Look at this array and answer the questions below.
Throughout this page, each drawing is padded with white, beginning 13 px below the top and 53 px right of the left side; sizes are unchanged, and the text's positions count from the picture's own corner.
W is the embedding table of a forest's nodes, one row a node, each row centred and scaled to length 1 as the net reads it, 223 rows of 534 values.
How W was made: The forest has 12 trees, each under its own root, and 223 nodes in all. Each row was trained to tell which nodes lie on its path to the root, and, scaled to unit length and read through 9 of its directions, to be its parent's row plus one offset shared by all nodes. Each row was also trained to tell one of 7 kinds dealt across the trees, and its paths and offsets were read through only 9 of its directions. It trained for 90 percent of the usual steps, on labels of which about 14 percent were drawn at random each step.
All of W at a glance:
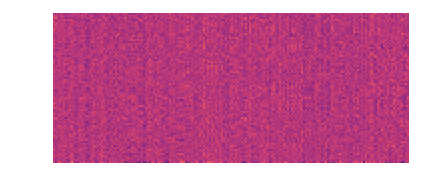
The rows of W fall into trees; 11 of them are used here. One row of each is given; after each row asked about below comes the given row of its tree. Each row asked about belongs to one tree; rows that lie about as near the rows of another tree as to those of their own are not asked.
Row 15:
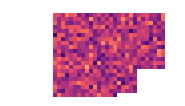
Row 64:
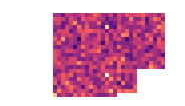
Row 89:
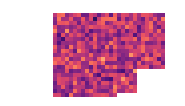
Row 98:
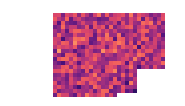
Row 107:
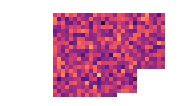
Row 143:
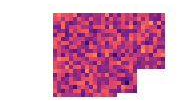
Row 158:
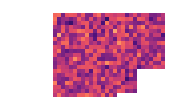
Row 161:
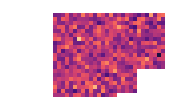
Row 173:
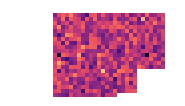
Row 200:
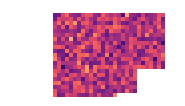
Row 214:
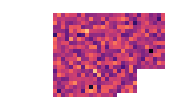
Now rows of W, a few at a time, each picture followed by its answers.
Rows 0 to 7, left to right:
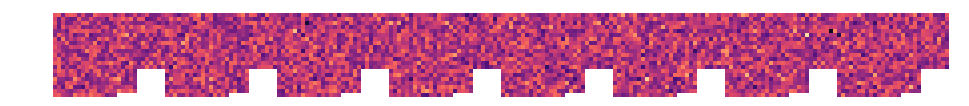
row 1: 98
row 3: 214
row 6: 64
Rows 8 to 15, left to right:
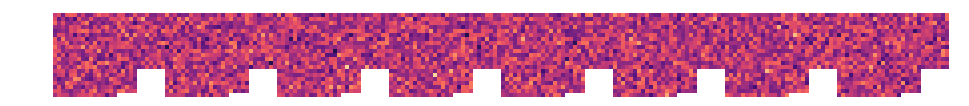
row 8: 64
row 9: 98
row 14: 64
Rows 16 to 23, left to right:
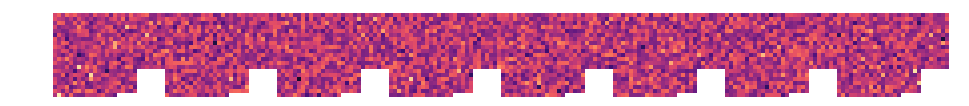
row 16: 89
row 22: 89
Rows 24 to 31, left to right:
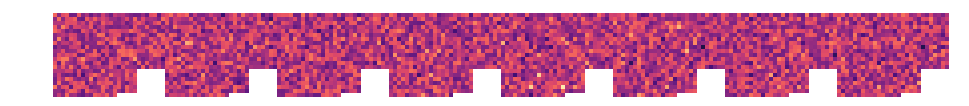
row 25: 15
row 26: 143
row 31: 107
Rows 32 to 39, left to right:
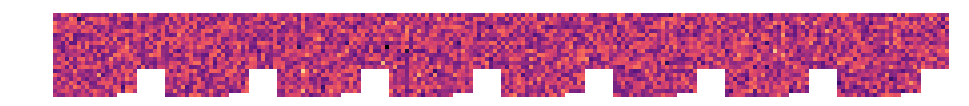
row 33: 161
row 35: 107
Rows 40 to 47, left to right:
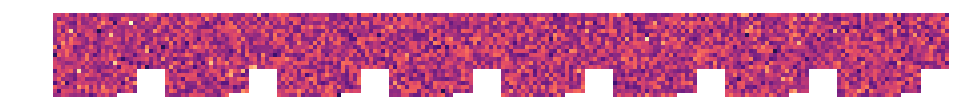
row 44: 214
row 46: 64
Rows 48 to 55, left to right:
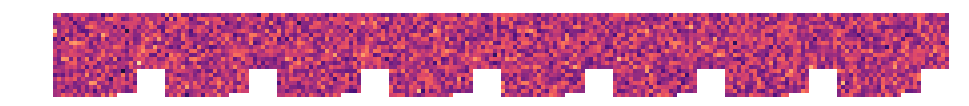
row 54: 161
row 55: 98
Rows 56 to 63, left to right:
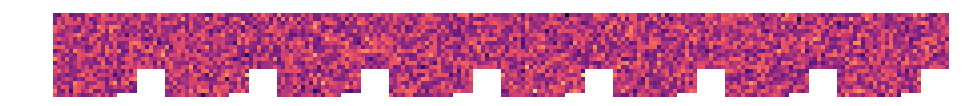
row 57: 214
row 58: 98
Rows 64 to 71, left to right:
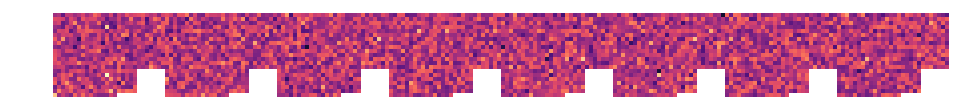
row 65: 64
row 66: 98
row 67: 200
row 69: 173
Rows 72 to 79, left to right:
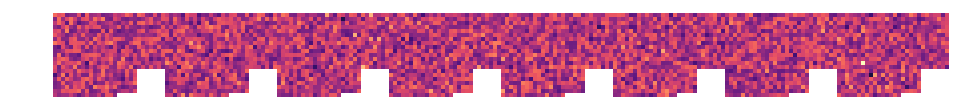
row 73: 161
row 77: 143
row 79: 214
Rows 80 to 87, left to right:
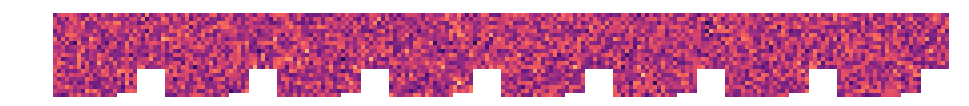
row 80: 173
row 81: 161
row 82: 15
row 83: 64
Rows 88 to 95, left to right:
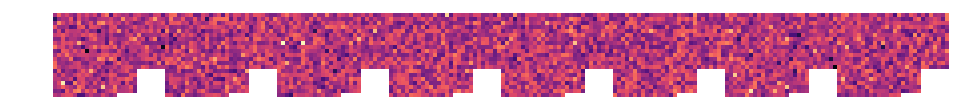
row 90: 173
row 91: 161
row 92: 64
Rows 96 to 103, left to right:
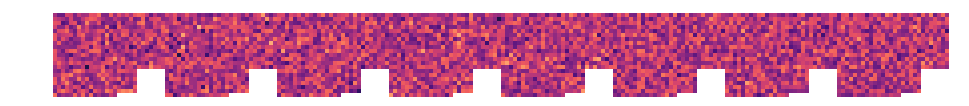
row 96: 64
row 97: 214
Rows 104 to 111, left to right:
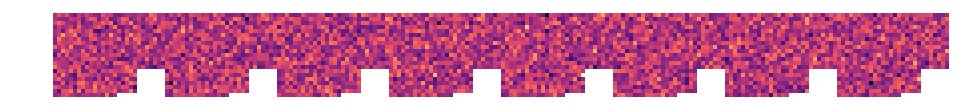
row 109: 98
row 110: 98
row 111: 89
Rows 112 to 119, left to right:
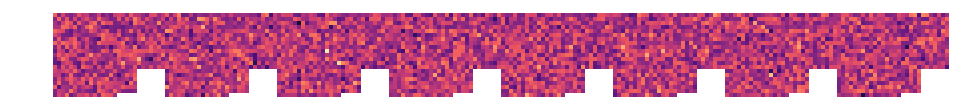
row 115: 161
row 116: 161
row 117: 98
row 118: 107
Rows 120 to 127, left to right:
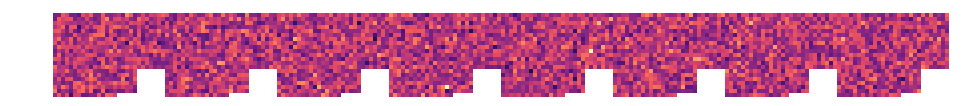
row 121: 158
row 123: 15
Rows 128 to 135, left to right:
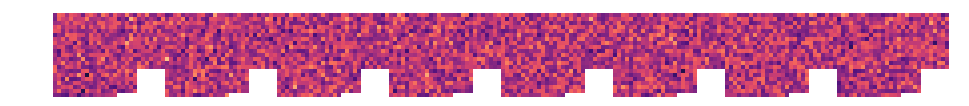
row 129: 200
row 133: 15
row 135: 89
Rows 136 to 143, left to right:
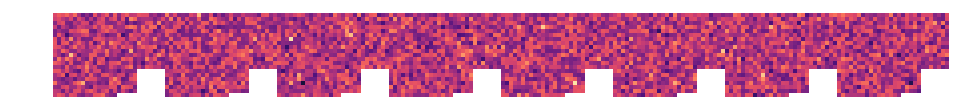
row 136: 89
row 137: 98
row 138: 64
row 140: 214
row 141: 89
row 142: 15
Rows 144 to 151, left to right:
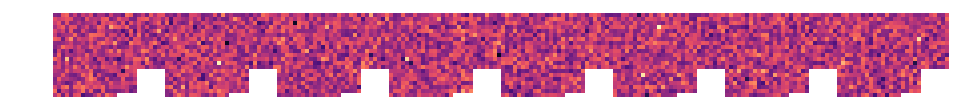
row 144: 15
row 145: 161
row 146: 143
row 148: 89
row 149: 107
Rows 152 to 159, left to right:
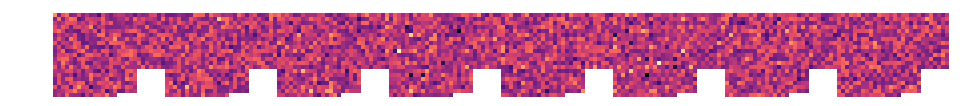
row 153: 98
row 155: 89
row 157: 107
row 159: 107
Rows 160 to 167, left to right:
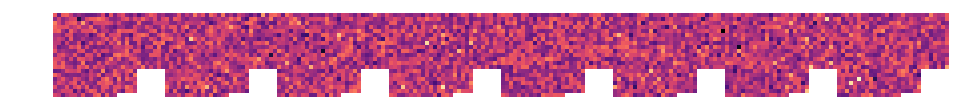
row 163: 214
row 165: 98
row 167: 161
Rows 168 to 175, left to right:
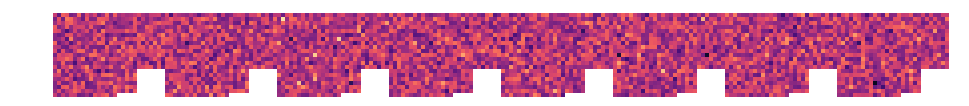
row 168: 89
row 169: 214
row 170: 89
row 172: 98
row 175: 173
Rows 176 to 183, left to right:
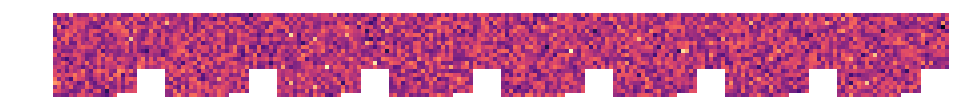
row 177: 161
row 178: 64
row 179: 89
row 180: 161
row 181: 161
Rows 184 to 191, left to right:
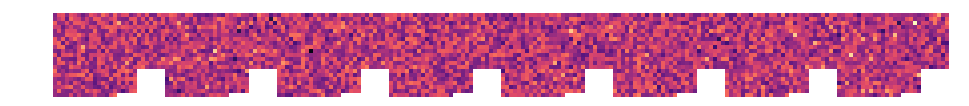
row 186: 173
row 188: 64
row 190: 64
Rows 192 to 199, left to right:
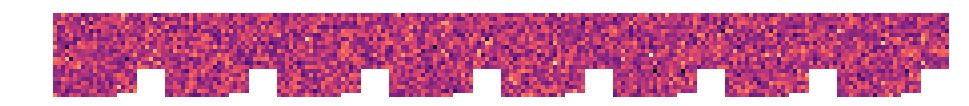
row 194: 158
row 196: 161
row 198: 89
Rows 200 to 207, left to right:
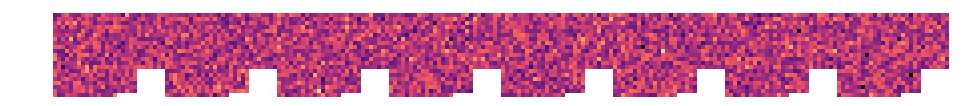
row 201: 214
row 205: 143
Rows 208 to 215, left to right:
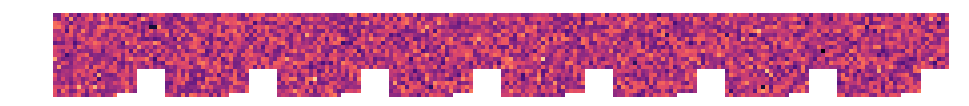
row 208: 107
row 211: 89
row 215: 214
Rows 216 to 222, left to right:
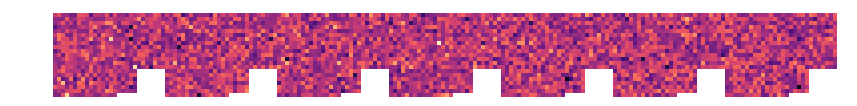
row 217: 173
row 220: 98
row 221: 64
